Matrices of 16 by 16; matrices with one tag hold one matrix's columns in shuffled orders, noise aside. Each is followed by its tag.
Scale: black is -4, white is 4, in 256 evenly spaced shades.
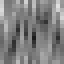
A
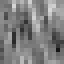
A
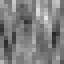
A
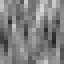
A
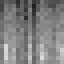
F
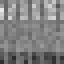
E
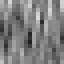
A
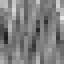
A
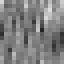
A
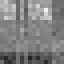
E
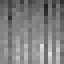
F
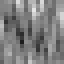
A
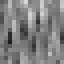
A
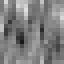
A
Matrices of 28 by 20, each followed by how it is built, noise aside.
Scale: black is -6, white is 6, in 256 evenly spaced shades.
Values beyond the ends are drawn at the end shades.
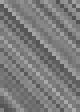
Toeplitz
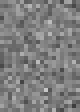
noise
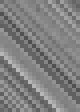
Toeplitz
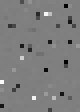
sparse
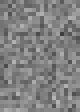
noise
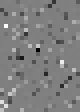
sparse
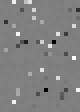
sparse
